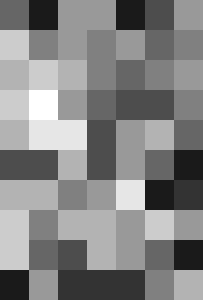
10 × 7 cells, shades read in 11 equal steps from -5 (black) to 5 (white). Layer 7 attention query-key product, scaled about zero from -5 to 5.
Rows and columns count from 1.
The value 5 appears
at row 4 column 2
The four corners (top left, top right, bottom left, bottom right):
-1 1 -4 2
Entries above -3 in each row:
5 7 7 7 7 6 5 7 6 3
